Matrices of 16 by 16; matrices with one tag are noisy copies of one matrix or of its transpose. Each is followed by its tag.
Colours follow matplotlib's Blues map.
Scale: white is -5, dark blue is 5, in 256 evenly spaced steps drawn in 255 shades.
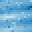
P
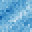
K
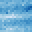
P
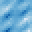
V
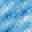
V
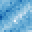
K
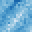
K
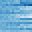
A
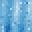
P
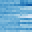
A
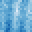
P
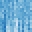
A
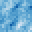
V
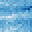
P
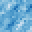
V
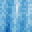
P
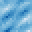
V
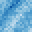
K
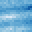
P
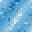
K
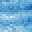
P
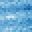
P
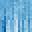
A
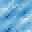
V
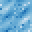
V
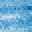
P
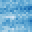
P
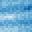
P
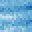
P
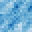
V
